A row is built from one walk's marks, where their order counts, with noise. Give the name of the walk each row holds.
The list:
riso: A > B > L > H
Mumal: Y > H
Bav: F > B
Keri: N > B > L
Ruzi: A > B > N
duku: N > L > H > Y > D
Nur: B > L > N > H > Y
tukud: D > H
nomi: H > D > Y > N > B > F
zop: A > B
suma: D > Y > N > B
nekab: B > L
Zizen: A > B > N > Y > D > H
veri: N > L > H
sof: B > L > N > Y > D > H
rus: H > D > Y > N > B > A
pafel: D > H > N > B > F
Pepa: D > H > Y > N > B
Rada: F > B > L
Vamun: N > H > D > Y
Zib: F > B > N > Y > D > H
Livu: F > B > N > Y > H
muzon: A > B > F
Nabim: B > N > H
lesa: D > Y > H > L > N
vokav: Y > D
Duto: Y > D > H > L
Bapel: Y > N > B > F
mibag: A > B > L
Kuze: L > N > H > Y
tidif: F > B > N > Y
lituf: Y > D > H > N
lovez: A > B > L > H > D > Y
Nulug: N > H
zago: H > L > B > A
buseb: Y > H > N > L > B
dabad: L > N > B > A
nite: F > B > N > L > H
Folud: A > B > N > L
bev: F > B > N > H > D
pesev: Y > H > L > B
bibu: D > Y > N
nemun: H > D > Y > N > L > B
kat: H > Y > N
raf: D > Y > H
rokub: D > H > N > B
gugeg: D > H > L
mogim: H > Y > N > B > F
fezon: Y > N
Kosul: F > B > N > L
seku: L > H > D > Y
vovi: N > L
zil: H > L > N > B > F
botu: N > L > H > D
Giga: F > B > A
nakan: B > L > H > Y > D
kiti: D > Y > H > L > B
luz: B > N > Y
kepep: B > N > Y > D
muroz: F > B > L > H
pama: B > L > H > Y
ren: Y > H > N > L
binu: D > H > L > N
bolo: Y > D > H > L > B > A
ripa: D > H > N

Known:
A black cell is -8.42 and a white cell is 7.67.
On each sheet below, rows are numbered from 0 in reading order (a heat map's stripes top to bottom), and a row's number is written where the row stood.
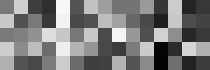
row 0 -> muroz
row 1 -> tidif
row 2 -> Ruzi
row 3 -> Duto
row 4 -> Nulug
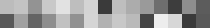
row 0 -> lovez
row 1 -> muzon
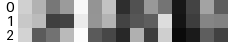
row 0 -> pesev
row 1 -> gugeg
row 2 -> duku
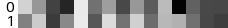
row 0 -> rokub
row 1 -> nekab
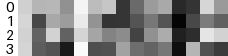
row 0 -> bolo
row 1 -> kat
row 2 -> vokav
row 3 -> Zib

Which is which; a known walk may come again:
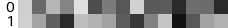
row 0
luz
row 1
tukud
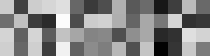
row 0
fezon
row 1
Rada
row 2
vokav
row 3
suma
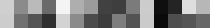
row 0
Duto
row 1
ripa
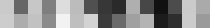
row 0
Mumal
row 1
bolo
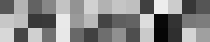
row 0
muzon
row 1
gugeg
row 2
bibu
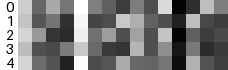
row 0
lesa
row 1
tidif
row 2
rokub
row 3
Nulug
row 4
Zib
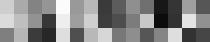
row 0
pesev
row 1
kiti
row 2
Bav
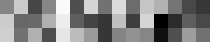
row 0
nekab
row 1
duku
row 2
rus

